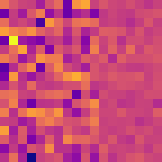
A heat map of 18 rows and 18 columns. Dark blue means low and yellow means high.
Overall the values sit about 50% of the way up the scale. The right part is calmer, past a seam about 60% of the way across. No row or column stands out. No overall slope runs across the table. Neither half mirrors the other. The grain is fine, like static. The top left is the roughest part.
